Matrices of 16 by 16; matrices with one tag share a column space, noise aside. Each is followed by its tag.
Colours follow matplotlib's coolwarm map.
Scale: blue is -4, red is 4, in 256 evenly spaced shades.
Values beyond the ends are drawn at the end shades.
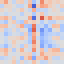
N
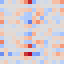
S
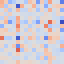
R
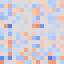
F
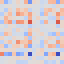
S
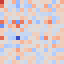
R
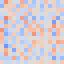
N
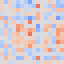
N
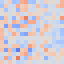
N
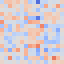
N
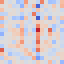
N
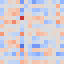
S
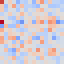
R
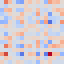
S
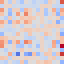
S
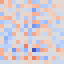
N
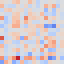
F
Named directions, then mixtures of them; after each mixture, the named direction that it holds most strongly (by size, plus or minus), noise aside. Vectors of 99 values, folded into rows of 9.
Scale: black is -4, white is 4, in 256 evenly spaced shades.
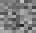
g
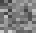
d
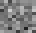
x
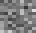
g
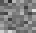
d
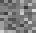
g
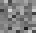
x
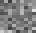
x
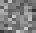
x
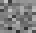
x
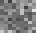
x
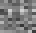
x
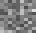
g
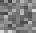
d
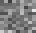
x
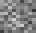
g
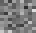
g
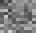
d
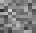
d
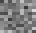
g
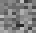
g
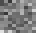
d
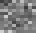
d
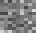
g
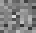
g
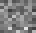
x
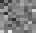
d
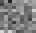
d
